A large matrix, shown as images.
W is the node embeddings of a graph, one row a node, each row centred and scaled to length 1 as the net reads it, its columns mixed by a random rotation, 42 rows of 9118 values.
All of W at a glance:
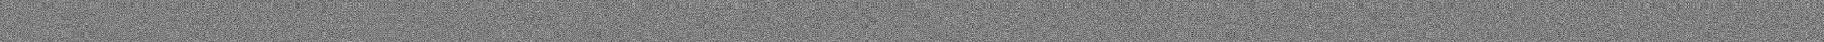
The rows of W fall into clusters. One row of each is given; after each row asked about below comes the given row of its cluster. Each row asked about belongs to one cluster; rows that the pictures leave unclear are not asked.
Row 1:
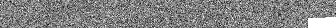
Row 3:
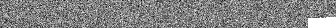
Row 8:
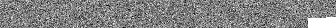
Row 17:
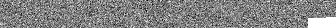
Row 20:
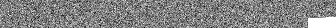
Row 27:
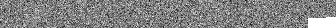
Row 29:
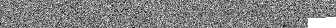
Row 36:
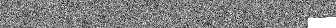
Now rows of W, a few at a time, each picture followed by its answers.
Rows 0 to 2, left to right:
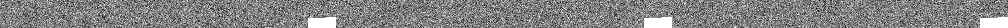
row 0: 36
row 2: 17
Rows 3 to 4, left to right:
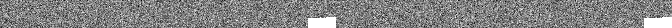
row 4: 3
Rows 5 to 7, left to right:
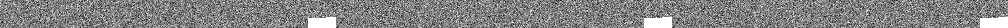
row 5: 8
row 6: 3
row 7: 3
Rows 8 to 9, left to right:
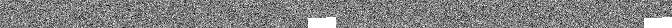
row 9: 20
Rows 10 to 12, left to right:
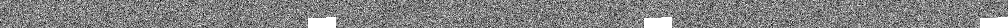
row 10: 27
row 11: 1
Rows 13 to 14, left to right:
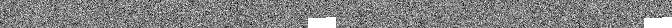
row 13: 27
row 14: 36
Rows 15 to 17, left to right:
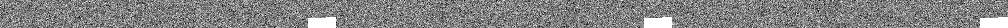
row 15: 8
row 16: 27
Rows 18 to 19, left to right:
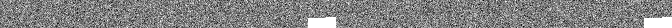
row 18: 29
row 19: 17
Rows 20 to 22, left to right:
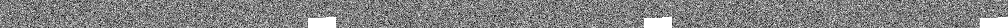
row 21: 3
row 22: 29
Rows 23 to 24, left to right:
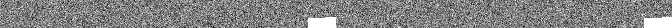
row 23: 36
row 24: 17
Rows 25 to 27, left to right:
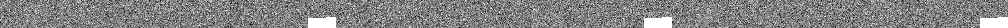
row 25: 27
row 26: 8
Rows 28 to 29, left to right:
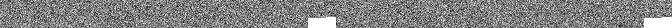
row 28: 20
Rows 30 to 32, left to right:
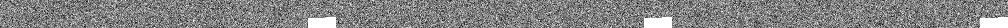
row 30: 1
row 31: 8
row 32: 36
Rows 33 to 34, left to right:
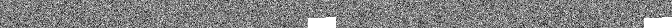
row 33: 29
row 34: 36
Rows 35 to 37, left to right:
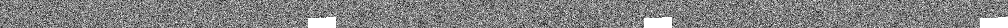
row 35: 3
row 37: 29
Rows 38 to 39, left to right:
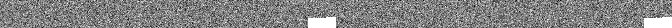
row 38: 17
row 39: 3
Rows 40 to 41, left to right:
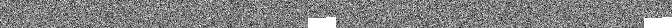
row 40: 27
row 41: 8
